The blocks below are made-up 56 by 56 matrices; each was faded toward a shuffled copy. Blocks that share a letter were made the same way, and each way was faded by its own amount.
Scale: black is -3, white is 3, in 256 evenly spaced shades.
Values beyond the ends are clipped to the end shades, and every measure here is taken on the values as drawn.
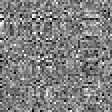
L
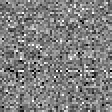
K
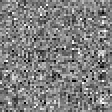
K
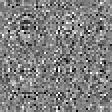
L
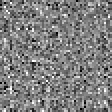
K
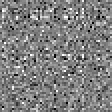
L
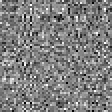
L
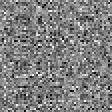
K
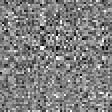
L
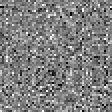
L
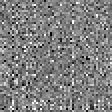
L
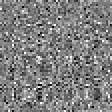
L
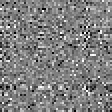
L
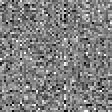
K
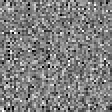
K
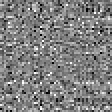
L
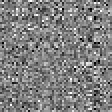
L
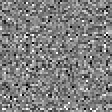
K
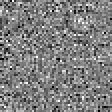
K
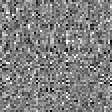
L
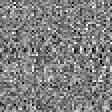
K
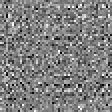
L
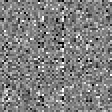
L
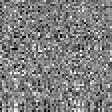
L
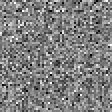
K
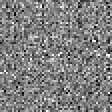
K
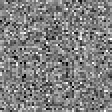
K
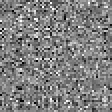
K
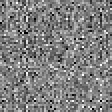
K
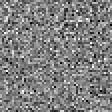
K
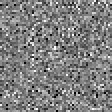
K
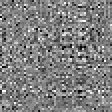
L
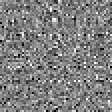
L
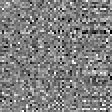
L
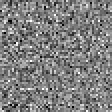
K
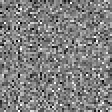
K
